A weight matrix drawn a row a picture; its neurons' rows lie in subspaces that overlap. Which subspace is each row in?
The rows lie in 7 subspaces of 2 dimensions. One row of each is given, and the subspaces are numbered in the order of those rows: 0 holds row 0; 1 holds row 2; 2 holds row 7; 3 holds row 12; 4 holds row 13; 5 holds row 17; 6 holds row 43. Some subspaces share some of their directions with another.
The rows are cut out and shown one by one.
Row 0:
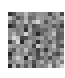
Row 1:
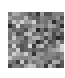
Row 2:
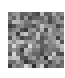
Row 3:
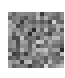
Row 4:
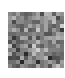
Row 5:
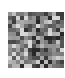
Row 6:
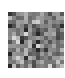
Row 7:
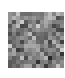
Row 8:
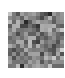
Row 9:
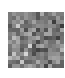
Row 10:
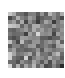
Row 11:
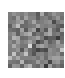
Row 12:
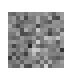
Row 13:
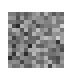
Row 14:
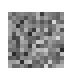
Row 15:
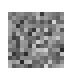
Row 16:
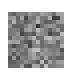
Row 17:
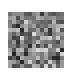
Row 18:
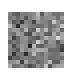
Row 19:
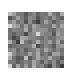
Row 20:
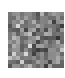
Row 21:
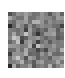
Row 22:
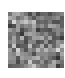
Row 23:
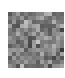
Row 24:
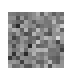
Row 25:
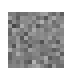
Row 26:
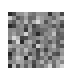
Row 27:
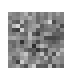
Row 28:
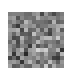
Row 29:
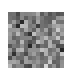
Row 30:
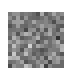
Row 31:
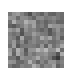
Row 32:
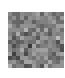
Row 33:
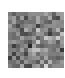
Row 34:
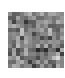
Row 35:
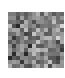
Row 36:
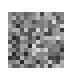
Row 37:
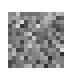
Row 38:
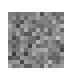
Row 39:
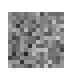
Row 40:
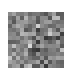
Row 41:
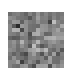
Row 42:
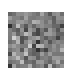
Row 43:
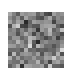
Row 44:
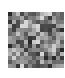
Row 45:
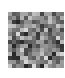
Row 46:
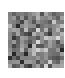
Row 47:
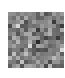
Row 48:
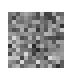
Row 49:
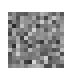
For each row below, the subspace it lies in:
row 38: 1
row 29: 2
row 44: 6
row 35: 4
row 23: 6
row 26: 0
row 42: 0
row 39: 6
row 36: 2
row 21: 0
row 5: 3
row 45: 1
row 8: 6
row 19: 0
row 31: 5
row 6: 0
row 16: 3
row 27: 1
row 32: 1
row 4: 2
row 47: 6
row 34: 5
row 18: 5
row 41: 1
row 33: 3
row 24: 4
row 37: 2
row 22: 5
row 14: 4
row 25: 4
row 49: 4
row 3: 4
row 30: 1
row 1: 5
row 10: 0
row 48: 2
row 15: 4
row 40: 3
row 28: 5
